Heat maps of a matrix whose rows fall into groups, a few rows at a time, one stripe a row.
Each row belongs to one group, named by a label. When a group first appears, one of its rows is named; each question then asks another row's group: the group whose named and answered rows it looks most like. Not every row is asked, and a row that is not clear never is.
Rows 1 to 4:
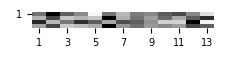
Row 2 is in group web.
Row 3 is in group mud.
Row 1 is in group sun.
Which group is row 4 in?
web
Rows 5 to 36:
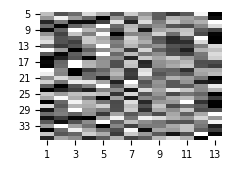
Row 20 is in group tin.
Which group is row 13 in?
sun
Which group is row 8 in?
sun
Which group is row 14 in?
tin
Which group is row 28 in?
web
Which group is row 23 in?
sun
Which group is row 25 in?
web
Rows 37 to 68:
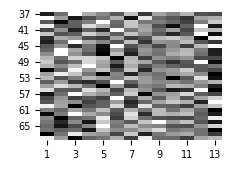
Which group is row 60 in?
tin
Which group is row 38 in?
tin
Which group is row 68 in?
tin
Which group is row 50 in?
web
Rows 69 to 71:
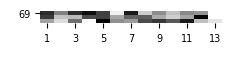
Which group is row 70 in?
mud
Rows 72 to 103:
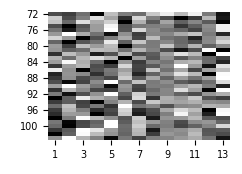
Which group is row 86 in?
tin
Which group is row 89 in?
sun
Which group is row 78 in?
tin
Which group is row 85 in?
mud
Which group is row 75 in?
sun
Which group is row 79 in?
sun
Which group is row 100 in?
sun
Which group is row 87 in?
mud
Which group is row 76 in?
sun
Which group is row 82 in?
mud
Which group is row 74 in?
web
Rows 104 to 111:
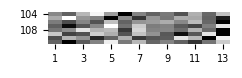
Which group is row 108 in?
web
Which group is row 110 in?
mud
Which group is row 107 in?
sun
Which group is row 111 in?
sun
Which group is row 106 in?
web
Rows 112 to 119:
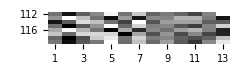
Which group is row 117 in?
web
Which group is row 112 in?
sun
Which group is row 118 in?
sun
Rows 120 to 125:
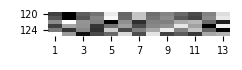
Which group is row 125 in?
tin
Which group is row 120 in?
sun
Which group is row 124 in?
web
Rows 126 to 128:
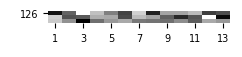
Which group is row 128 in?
tin
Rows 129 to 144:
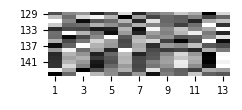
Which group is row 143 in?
tin
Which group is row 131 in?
tin
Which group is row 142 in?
mud
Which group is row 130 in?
web
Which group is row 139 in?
mud
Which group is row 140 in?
mud
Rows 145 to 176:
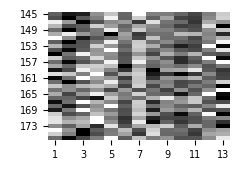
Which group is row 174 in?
tin
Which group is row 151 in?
tin
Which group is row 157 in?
sun
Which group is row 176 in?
sun
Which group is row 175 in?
tin
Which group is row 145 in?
sun
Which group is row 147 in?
tin
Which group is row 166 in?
web
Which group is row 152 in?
sun
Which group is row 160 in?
web
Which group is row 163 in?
web
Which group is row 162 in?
sun
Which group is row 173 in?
web
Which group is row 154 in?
sun
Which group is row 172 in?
web
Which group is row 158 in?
web
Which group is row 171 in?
web
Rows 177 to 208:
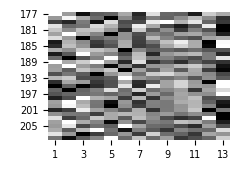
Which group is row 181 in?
web
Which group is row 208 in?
sun
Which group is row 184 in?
mud
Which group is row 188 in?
sun
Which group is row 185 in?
mud
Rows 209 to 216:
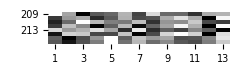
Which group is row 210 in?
mud
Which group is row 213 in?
web
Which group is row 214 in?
mud
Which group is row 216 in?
sun
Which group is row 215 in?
sun
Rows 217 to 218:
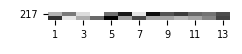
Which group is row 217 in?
web
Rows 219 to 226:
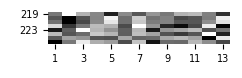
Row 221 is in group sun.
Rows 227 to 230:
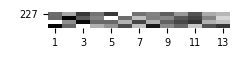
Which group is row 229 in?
tin
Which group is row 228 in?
sun
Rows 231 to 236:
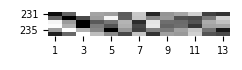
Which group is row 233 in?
tin
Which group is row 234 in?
tin
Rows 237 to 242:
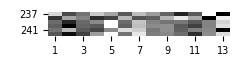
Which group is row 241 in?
web
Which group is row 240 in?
sun
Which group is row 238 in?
mud
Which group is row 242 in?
sun
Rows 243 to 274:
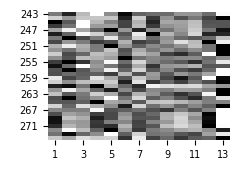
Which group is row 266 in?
web
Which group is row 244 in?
web
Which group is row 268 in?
mud
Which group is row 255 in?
sun
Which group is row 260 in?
web
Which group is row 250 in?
mud
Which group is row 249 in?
sun
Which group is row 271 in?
mud
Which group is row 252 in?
web
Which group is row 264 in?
sun
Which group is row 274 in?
web
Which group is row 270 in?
mud
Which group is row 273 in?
sun
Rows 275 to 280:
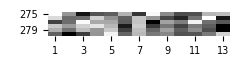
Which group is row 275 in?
tin
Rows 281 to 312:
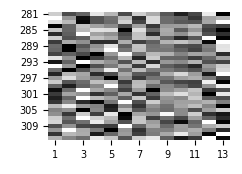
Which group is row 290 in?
sun
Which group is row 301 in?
mud
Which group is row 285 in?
web
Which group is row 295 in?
sun
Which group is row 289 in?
sun
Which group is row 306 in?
web
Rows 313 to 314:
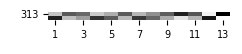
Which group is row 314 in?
mud
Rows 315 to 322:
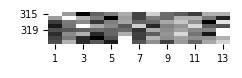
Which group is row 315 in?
tin
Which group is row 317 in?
mud
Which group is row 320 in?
mud
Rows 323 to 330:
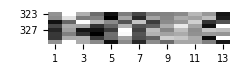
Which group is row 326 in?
mud
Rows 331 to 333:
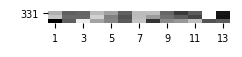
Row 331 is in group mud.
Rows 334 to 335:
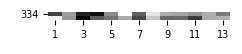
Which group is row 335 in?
tin
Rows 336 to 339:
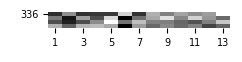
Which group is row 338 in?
sun
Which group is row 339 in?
web
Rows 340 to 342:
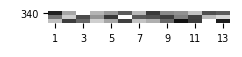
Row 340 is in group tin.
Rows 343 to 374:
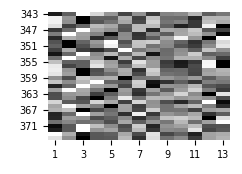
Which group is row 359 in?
web
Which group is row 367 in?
tin
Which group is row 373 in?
tin
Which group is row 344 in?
tin
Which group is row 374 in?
tin
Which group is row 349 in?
mud
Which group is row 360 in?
web
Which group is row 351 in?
sun
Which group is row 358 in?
tin
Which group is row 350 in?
sun
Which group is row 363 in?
mud
